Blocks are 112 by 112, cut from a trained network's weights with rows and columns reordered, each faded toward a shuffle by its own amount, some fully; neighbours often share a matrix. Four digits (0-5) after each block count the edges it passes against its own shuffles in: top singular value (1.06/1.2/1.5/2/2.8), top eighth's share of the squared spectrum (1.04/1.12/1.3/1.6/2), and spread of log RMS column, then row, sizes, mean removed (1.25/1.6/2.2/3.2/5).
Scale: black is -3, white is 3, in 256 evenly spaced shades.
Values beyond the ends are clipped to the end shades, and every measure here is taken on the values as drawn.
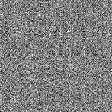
4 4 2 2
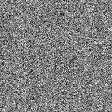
3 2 1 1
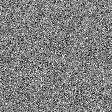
0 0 0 0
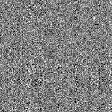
4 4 2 2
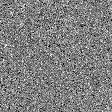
0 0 0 0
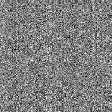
4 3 2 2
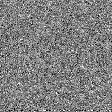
3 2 0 1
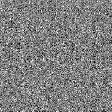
3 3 0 2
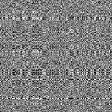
5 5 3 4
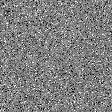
0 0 0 0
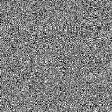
4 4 2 2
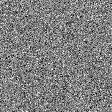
0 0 0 0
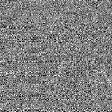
4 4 1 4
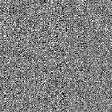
3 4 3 2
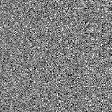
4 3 2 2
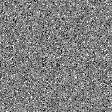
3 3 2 1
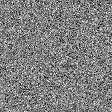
1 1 0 0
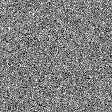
2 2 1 1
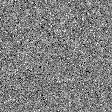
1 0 0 0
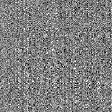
3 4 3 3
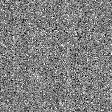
1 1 0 0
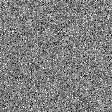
1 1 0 0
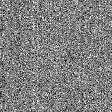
2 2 1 1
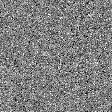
2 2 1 0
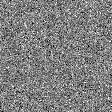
1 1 0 0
